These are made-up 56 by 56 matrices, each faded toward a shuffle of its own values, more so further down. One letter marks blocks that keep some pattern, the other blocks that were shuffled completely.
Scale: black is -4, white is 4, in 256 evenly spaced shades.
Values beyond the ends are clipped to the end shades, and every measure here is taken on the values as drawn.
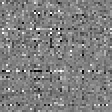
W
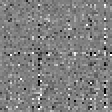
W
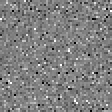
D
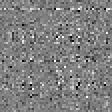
W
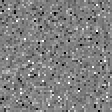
D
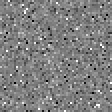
D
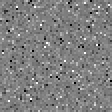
D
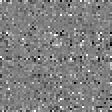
W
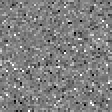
D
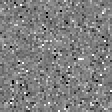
D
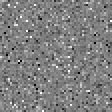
D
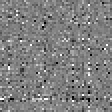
W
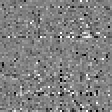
W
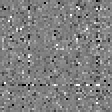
W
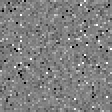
D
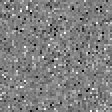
D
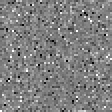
D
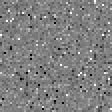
D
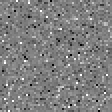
D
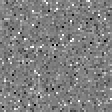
D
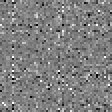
W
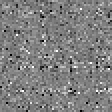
W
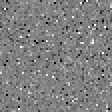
D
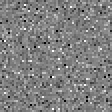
D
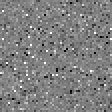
D
